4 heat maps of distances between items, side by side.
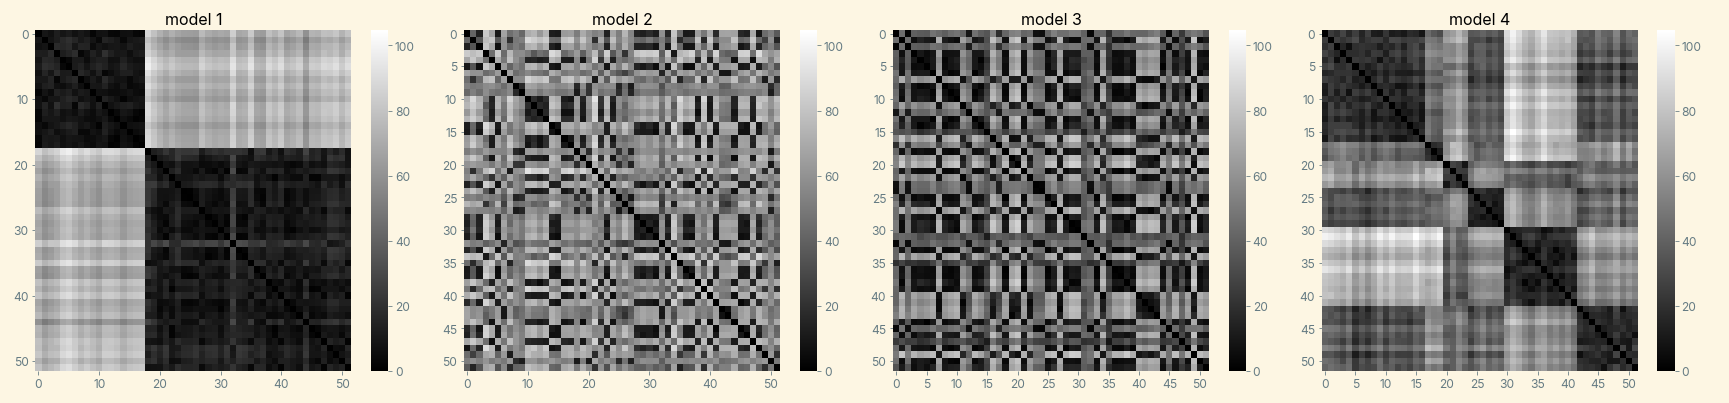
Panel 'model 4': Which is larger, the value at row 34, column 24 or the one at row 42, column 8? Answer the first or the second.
the first
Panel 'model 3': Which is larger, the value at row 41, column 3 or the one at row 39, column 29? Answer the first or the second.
the first
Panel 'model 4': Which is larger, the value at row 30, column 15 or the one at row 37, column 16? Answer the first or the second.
the first
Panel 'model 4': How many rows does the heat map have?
52
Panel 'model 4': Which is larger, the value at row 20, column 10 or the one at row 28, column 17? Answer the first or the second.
the first
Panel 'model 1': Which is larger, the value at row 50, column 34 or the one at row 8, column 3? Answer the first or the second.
the first
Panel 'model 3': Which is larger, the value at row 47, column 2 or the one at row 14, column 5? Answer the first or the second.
the first
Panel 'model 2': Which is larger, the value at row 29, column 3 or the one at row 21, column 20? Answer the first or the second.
the first
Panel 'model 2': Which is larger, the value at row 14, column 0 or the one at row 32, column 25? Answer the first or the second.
the second
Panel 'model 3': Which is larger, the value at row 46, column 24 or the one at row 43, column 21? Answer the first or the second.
the second
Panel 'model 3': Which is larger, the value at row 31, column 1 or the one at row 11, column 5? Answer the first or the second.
the second
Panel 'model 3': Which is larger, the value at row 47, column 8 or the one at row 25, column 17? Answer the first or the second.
the second
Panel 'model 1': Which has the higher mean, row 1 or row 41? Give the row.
1
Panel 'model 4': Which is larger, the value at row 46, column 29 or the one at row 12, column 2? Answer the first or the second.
the first
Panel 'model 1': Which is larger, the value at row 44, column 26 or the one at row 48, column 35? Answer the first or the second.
the second
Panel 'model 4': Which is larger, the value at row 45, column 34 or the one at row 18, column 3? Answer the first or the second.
the second
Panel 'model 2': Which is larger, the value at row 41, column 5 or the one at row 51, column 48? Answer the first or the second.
the second
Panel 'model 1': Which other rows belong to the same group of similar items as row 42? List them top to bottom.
18, 19, 20, 21, 22, 23, 24, 25, 26, 27, 28, 29, 30, 31, 32, 33, 34, 35, 36, 37, 38, 39, 40, 41, 43, 44, 45, 46, 47, 48, 49, 50, 51
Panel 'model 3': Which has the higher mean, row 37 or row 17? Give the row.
17
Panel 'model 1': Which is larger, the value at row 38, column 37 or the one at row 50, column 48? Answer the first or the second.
the first
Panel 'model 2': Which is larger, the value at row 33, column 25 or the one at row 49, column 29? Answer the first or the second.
the first
